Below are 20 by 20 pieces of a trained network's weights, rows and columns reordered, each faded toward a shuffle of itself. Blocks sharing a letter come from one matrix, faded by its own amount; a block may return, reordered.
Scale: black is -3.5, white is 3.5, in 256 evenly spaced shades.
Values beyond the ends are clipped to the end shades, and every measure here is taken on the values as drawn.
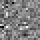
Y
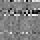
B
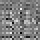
B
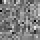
Y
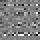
B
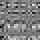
B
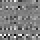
B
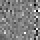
Y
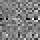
B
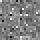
Y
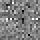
Y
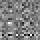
B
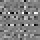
B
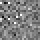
Y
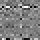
B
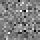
Y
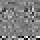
B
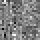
Y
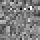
Y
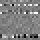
B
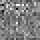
Y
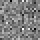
Y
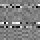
B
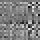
B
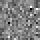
Y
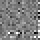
B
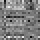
B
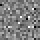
Y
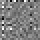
B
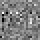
Y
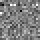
Y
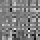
B
